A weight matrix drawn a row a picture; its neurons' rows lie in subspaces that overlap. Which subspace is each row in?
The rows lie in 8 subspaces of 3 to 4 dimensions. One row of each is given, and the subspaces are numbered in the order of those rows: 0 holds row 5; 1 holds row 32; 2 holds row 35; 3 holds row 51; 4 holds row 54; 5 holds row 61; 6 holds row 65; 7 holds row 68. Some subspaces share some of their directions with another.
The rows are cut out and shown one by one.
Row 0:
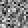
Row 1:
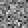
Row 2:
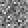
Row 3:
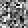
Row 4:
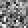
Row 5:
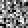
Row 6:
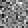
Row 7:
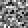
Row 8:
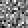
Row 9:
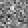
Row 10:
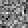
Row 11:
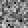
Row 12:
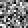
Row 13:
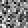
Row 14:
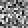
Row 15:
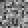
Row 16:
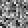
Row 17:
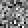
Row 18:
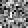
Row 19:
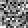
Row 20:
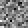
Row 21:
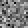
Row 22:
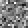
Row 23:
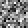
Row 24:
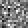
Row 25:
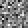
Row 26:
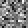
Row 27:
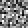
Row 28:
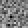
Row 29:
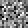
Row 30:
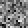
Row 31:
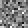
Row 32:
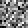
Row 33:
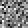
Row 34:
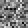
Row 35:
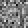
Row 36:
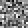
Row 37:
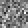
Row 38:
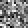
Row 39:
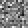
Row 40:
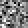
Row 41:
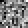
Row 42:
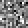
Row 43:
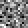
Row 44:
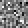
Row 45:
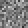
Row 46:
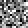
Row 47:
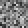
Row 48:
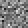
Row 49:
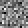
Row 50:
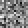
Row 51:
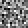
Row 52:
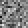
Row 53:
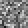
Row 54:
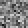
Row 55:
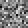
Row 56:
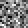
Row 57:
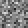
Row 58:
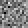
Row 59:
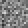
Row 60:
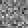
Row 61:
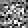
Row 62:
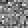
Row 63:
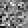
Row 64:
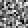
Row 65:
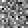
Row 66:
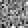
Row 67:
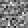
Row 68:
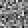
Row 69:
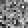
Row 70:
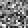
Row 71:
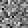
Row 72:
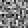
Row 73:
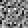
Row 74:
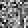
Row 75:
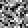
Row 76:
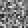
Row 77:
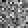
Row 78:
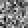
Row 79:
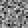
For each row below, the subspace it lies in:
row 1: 5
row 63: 1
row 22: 4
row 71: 6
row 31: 1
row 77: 6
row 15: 6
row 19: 1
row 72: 3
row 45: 4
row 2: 5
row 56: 2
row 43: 2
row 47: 5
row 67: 1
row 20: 1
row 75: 2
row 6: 6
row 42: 0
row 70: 4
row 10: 5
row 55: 2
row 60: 1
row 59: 3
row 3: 5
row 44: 0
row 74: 2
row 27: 3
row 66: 0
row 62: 4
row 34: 2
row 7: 1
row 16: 3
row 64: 0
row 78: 4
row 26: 7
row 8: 1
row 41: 6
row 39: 7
